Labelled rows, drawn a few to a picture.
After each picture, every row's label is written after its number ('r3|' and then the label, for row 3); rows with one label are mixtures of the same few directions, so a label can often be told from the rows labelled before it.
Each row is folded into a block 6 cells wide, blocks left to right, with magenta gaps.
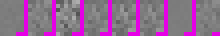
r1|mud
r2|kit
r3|kit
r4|mud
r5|mud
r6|mud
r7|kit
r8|kit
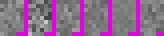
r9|kit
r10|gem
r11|mud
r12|kit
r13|gem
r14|mud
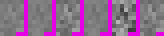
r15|mud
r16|mud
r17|mud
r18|mud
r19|mud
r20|mud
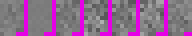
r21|mud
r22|gem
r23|kit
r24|gem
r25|kit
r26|kit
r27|gem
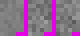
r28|kit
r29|gem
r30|gem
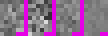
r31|mud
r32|gem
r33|gem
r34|kit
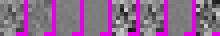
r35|mud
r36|kit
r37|gem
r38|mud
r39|mud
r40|mud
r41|gem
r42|kit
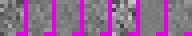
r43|kit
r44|mud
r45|mud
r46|gem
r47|kit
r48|kit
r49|kit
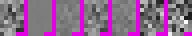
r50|mud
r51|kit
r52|mud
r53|mud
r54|gem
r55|kit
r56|gem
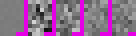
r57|gem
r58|mud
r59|mud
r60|kit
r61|gem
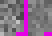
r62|gem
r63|kit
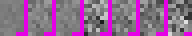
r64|mud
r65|kit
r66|kit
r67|gem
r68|gem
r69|kit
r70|gem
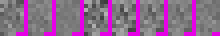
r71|kit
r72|gem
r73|kit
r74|kit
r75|mud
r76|mud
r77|mud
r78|gem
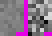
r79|kit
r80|gem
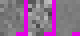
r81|kit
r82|kit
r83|mud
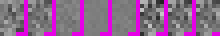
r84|mud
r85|kit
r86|gem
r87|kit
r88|gem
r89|kit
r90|kit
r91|kit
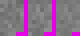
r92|kit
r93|mud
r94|mud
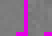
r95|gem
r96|kit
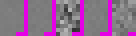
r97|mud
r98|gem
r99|mud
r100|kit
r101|kit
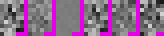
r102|mud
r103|gem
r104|gem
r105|mud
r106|kit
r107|kit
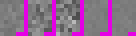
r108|mud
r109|mud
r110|gem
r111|kit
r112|gem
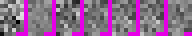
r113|gem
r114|kit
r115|kit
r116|kit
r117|gem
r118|gem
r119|mud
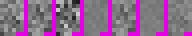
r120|gem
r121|mud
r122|kit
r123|kit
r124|mud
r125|gem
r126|gem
